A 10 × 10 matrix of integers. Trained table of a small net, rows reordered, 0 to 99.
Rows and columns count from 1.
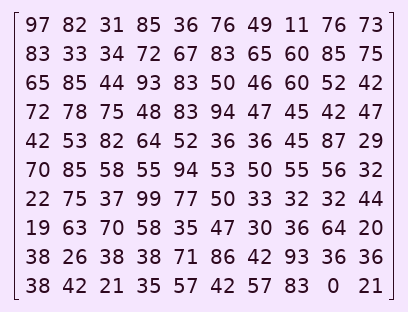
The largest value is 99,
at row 7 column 4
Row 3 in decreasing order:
93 85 83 65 60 52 50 46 44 42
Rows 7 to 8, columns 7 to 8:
33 32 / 30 36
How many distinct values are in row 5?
9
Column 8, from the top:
11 60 60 45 45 55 32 36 93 83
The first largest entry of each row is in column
1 9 4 6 9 5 4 3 8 8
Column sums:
546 622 490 647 655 617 455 520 530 419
